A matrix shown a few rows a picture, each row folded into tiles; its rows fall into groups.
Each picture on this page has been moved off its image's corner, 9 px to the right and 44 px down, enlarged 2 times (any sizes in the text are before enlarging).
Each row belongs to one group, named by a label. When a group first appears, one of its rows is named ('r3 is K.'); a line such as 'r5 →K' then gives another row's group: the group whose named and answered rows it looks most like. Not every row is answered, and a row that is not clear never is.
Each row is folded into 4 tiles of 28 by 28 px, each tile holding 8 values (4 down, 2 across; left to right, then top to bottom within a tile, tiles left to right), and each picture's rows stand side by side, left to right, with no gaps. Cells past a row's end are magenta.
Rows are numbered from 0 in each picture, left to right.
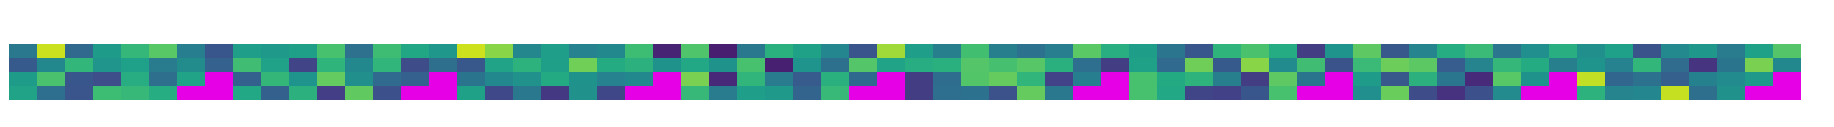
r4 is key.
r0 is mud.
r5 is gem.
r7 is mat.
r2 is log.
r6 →gem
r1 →key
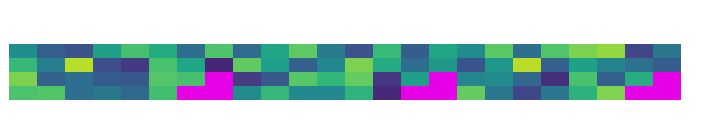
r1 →key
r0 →gem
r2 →mud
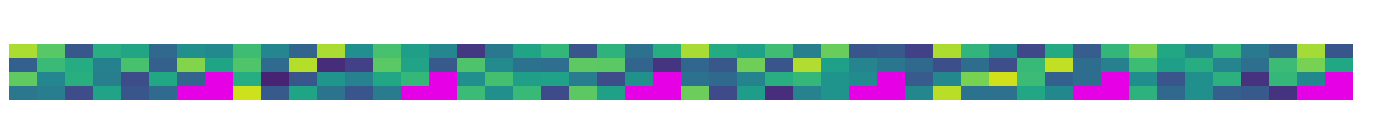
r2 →key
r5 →log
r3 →log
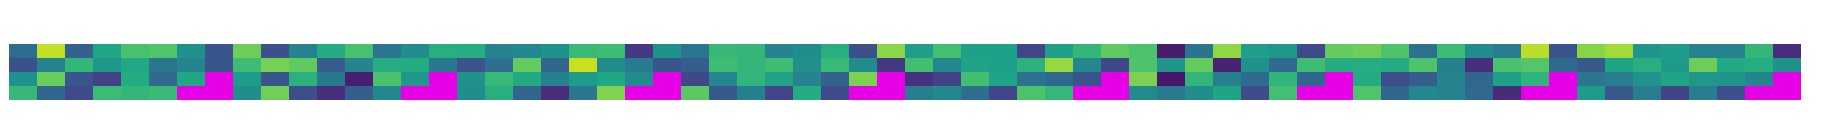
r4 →key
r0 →mud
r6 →log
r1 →gem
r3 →key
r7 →log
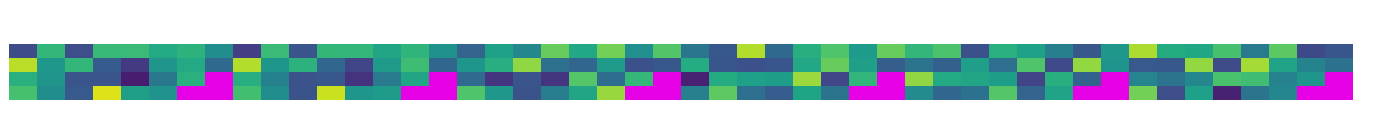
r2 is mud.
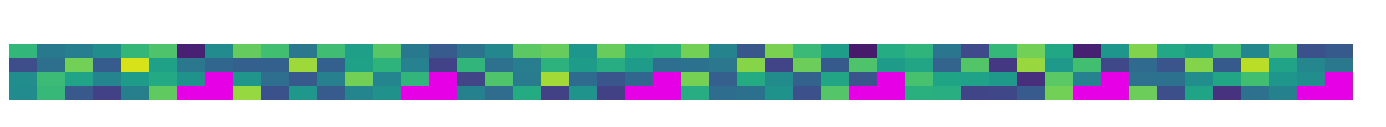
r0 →gem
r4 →gem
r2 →key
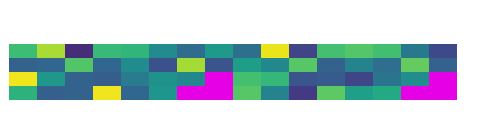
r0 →mat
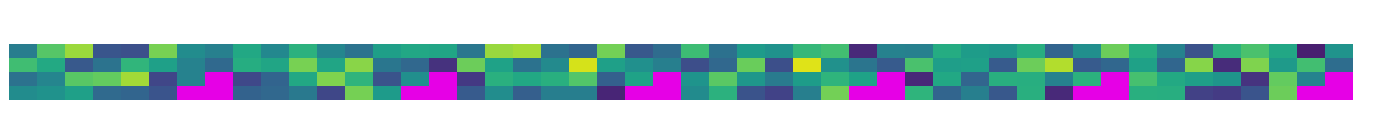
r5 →gem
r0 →key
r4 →key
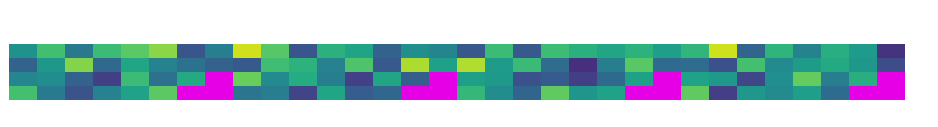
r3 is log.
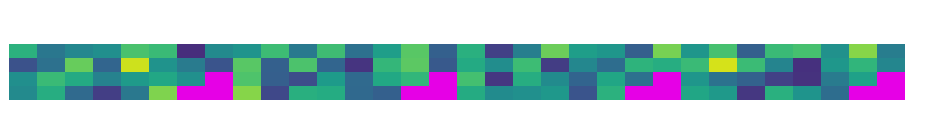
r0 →gem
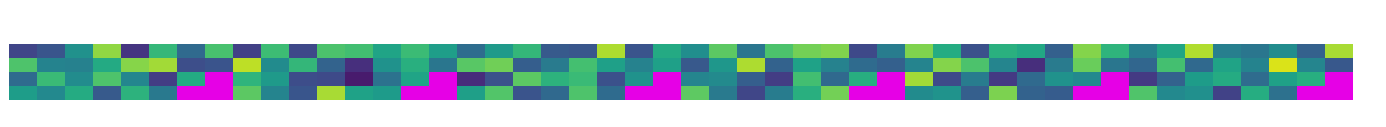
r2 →key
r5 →key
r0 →key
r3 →mud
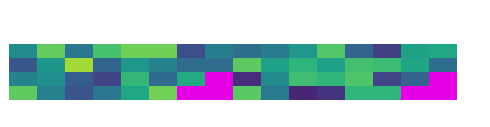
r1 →key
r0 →mud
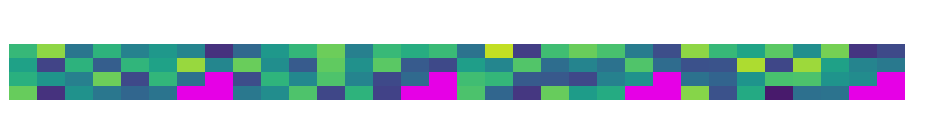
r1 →key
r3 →log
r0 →log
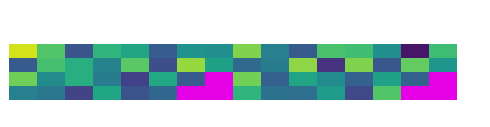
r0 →mat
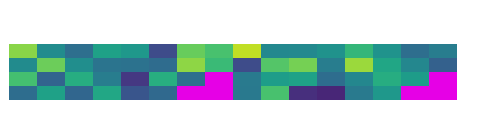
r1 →gem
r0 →mat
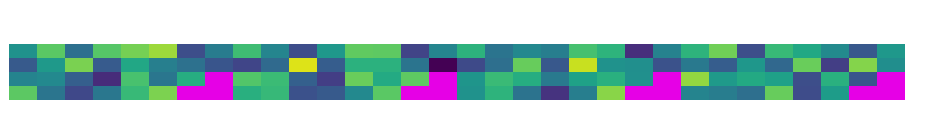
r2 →gem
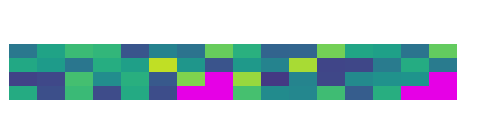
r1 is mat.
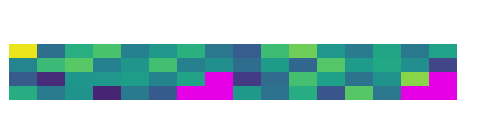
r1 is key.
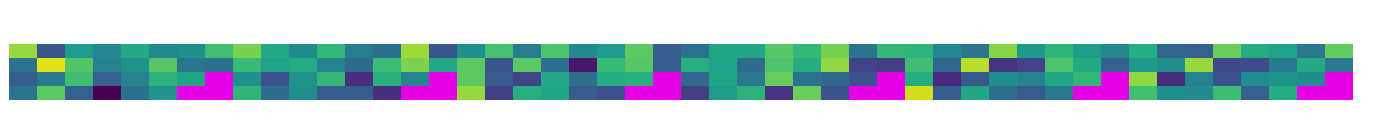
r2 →log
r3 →key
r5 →mat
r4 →log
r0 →gem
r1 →log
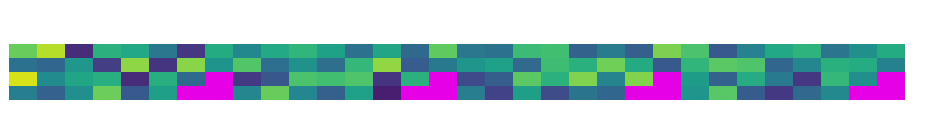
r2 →key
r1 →key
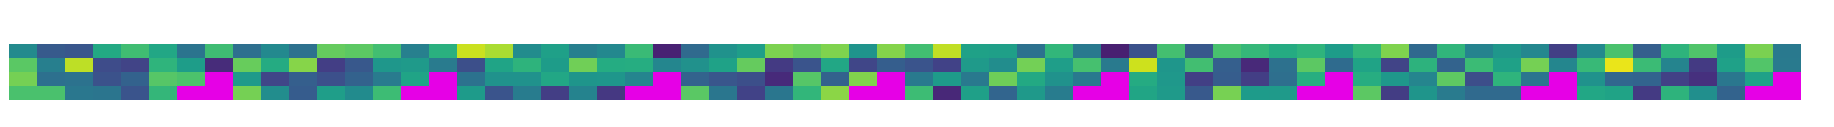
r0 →gem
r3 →mud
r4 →log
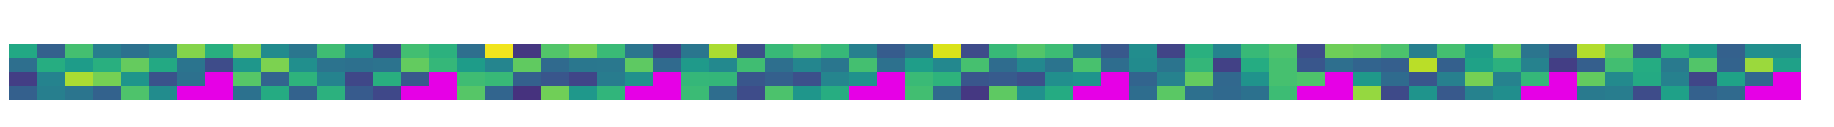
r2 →mud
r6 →log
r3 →mud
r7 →mat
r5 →gem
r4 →mud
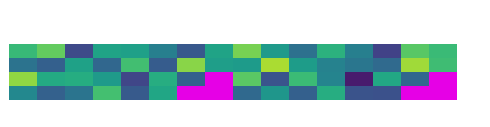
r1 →mat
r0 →mat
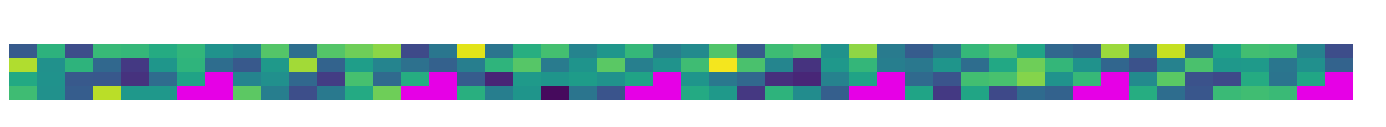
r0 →mud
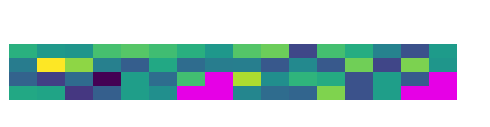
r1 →mat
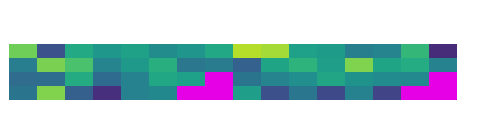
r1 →log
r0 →gem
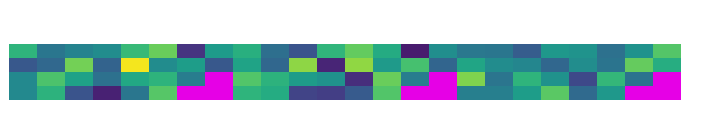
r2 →mat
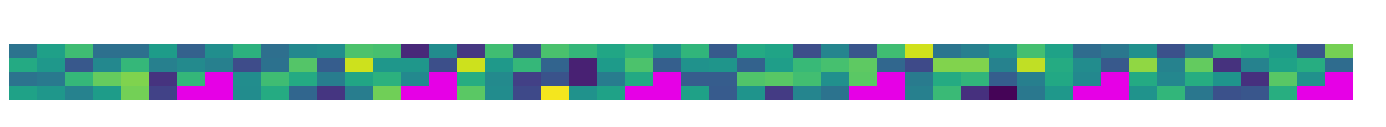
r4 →gem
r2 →mud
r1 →gem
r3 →key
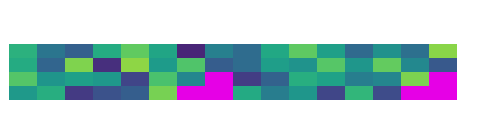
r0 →gem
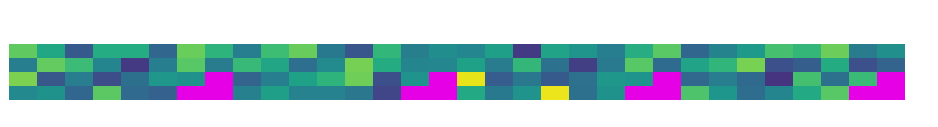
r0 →mat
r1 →key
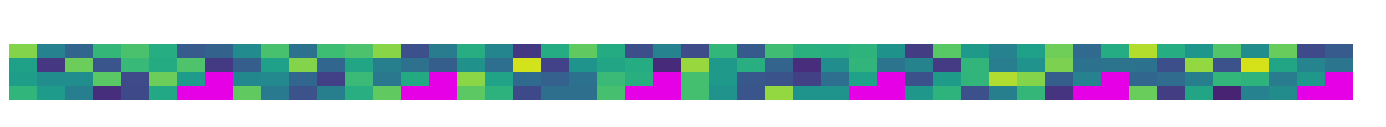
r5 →log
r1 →mud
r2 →gem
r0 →gem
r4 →key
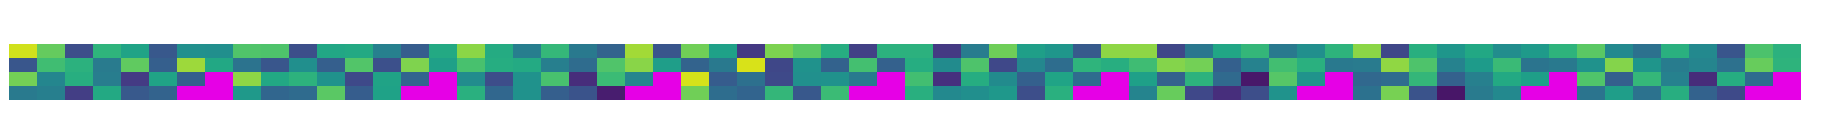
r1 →mat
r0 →mat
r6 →gem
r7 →mat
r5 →gem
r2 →log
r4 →mat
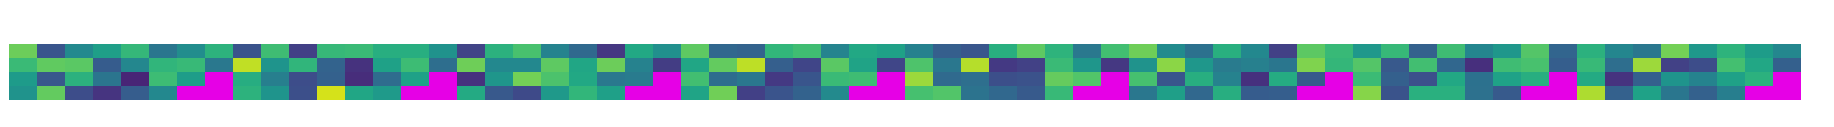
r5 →mat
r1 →mud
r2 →key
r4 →gem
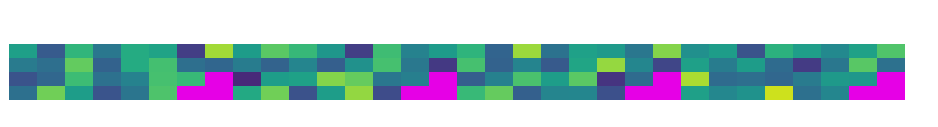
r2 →key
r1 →key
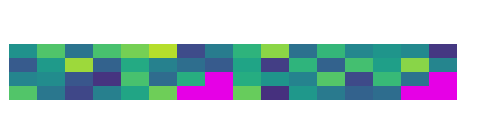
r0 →mud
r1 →log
